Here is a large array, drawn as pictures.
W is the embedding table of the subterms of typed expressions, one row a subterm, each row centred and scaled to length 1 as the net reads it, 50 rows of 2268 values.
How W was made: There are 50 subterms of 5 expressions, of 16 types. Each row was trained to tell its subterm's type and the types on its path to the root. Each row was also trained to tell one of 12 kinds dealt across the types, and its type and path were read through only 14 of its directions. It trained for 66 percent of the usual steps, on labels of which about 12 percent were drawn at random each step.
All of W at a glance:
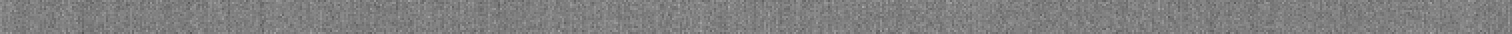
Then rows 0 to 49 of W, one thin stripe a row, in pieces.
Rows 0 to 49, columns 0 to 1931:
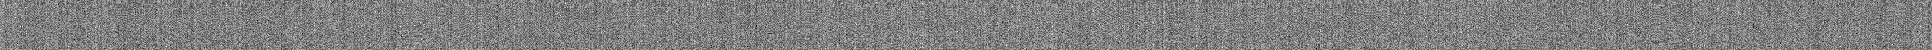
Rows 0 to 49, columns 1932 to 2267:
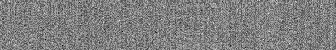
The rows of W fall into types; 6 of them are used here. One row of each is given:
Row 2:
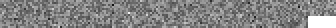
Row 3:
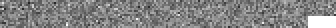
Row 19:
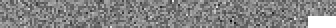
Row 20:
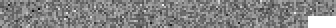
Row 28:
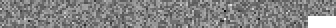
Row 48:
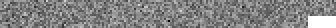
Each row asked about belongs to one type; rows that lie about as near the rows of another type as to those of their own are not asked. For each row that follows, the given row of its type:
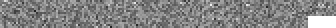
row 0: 19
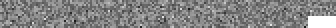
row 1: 19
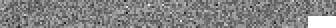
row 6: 48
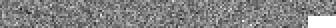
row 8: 28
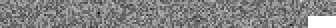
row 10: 28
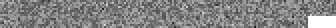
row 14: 3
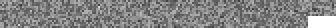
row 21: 19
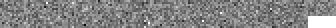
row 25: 20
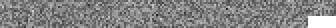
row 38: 48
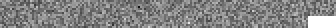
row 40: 2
